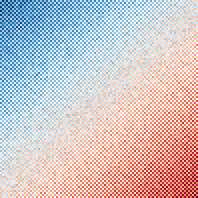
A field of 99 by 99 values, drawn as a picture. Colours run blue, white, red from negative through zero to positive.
There is an overall slope up to the bottom right. A checkerboard runs through the table. No single row or column stands out from its neighbours. The histogram is bell-shaped. On average the colour sits 50% of the way up the scale.
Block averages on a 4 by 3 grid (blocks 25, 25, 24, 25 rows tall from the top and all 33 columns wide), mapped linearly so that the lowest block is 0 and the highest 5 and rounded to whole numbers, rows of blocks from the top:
0 1 2
1 2 3
2 3 4
3 4 5
